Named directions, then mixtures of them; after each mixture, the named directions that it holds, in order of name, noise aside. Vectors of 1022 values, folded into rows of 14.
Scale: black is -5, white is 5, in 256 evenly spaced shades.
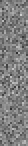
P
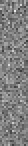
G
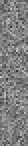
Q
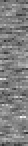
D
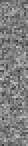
D, P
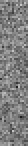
D, G, P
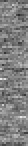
D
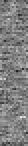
D, Q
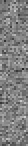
D, G, Q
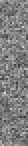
D, P, Q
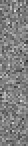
G, Q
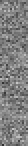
D, P, Q
